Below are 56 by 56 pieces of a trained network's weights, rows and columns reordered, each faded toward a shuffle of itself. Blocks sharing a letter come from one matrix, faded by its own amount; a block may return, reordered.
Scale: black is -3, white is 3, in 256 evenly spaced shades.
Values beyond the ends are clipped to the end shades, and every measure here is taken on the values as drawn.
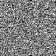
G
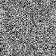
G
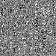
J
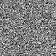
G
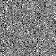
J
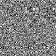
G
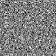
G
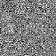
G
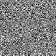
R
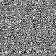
R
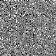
J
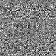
R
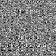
R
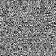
G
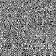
R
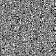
J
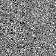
J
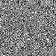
G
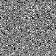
J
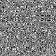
R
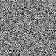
G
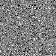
J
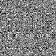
R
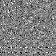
J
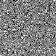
J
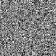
G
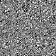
J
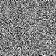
G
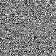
R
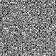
R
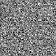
R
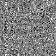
J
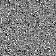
J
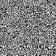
R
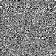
R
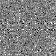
J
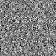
G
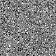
J
